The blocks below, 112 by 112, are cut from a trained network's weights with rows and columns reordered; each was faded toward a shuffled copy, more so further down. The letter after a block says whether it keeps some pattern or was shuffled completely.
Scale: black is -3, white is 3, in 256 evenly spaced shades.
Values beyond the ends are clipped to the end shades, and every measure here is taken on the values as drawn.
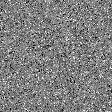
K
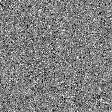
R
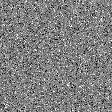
K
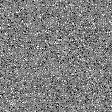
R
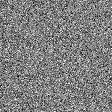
K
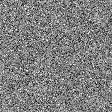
K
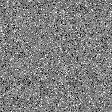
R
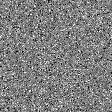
K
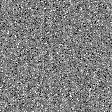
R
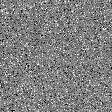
K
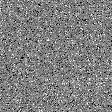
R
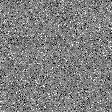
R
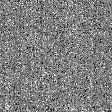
R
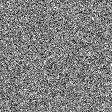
R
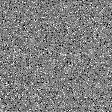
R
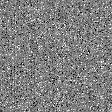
R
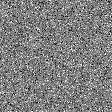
K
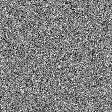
K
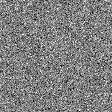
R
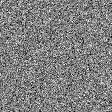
K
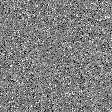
K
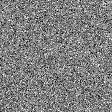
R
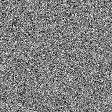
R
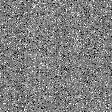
R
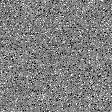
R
